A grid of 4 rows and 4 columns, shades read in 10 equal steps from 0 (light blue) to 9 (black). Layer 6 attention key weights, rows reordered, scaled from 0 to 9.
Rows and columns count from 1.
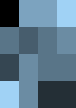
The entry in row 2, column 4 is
3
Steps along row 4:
up up same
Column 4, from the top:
0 3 4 7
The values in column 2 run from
2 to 5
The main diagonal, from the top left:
9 5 4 7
